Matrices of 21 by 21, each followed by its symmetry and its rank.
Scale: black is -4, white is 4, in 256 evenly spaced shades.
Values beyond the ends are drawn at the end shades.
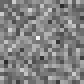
symmetric, full rank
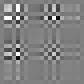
symmetric, rank one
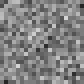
symmetric, full rank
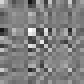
symmetric, rank two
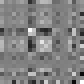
symmetric, rank two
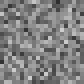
neither, full rank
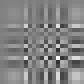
symmetric, rank one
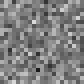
neither, full rank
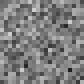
symmetric, full rank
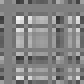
symmetric, rank one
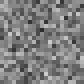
neither, full rank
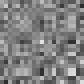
symmetric, rank two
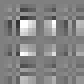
symmetric, rank one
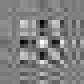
symmetric, rank two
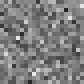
neither, full rank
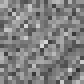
symmetric, full rank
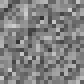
symmetric, full rank
